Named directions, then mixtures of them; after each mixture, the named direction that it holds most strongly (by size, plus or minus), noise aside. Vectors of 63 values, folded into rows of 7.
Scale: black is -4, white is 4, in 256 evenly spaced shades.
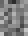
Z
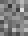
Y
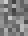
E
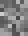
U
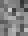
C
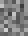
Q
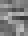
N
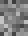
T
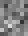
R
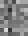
Q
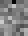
T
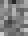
Z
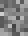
U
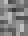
N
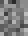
Z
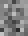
R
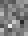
R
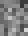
C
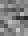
N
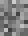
T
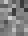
C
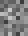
U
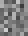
Q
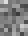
E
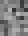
C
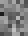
U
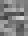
N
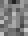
Z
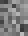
E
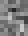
N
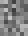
E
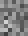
Q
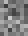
E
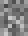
E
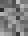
U
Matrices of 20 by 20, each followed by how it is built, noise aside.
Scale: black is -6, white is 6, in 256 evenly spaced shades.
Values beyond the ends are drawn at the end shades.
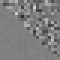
upper triangular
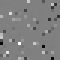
sparse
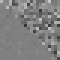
upper triangular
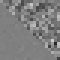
upper triangular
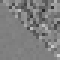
upper triangular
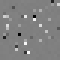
sparse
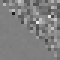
upper triangular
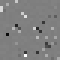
sparse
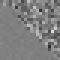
upper triangular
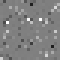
sparse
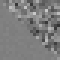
upper triangular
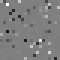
sparse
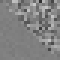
upper triangular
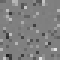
sparse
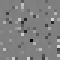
sparse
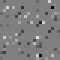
sparse
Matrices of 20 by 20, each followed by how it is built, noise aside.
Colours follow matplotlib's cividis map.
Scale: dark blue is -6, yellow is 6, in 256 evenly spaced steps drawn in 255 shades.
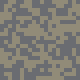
noise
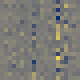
uneven columns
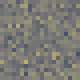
noise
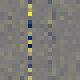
uneven columns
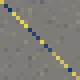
diagonal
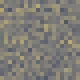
noise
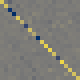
diagonal
